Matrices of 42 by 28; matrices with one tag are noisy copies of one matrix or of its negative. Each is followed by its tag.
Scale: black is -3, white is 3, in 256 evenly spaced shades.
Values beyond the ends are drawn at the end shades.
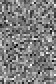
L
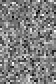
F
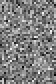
L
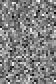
F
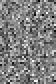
F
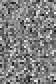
F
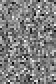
F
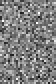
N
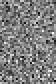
N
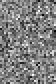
F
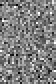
N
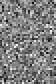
L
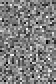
N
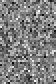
F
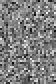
F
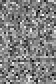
F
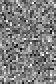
L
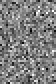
F
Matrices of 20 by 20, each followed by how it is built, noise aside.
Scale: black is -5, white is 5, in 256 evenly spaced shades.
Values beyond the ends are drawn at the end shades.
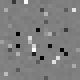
sparse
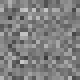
low rank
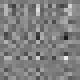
low rank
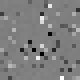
sparse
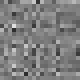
low rank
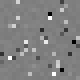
sparse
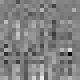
low rank
